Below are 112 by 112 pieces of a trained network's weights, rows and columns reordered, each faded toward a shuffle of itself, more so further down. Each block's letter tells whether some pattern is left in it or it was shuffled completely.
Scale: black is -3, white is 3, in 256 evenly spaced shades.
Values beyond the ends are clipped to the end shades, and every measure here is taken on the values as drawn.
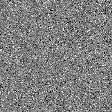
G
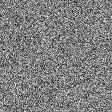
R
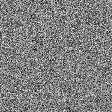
R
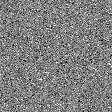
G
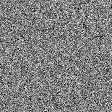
R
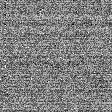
G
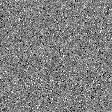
G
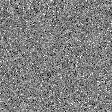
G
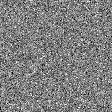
G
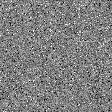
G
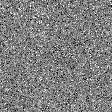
G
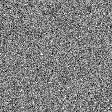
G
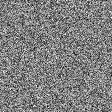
R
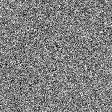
G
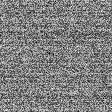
G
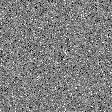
R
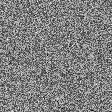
R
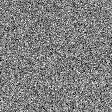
R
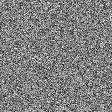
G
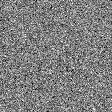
R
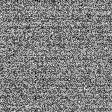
G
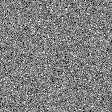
R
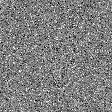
R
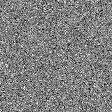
R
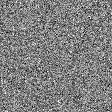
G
